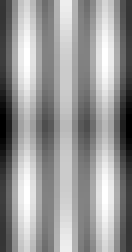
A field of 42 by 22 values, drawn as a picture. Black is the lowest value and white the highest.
Slope: none. Mirror symmetry: left to right and top to bottom. Average level on the scale: 60%. Lone odd cells: none. Stripes: upright, repeating 3 times.
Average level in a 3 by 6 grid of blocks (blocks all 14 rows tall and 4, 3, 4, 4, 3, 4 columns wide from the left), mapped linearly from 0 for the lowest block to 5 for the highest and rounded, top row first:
2 5 3 3 5 2 / 0 4 2 2 4 0 / 2 5 3 3 5 2
